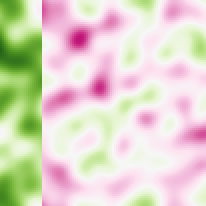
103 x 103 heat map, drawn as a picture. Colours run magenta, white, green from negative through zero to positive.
There are no lone odd cells. The left part is higher, up to a seam about 20% of the way across. Overall the values sit about 50% of the way up the scale.
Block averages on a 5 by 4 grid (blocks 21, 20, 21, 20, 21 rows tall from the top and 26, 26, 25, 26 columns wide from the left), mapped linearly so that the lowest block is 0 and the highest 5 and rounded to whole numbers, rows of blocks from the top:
3 0 1 1 | 5 0 1 2 | 4 0 1 1 | 3 2 2 0 | 4 1 1 1
